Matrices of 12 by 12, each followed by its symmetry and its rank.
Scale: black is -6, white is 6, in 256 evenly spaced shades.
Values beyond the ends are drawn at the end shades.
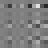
neither, rank one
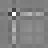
symmetric, rank one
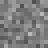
neither, full rank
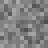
neither, full rank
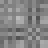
symmetric, rank two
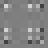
symmetric, rank one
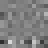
neither, rank two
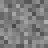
neither, full rank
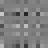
neither, rank one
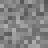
neither, full rank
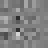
neither, rank two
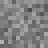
neither, full rank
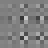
neither, rank one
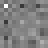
symmetric, rank two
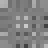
symmetric, rank two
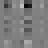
neither, rank one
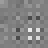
symmetric, rank two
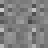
neither, rank two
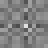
symmetric, rank two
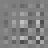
symmetric, rank one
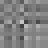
symmetric, rank one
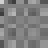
symmetric, rank one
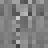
neither, rank two
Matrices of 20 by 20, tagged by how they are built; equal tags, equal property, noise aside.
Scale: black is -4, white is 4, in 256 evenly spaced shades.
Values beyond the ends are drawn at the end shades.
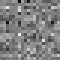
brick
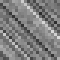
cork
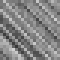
cork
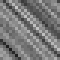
cork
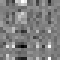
brick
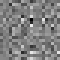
brick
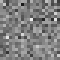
brick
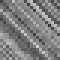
cork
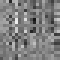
brick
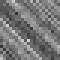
cork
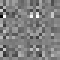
brick
